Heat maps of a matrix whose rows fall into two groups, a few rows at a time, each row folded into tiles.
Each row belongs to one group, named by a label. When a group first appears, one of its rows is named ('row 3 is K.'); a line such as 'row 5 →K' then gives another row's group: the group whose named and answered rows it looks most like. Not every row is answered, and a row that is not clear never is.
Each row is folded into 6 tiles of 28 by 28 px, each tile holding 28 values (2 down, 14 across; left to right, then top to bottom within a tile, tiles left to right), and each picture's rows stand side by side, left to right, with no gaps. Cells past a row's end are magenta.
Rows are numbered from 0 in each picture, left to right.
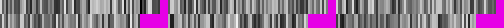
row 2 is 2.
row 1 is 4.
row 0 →2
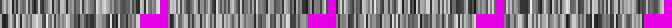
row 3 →4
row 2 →4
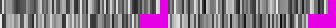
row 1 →4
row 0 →4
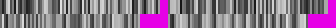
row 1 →4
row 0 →2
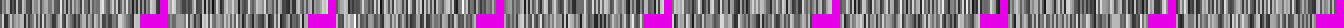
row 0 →2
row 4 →4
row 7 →4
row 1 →4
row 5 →2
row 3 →4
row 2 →4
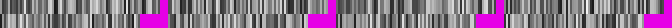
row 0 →2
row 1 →4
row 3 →2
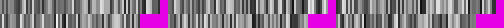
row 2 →2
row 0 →2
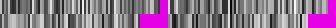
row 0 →2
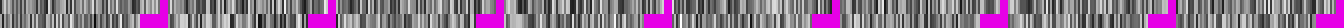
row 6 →4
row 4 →2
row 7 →4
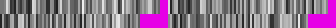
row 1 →2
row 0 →2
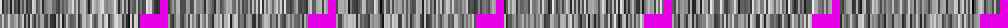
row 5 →2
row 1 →4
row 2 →4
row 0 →2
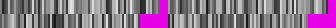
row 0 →2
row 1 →2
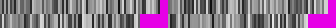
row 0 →2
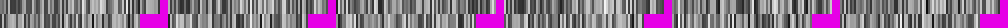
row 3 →2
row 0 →2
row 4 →4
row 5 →2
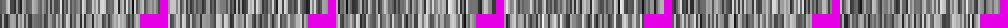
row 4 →2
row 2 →2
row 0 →2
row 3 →4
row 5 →2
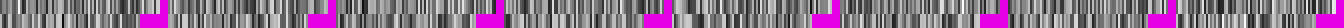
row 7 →4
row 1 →4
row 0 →4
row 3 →4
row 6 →4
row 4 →4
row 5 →2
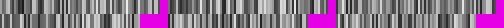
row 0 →2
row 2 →2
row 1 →2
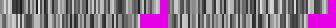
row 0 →4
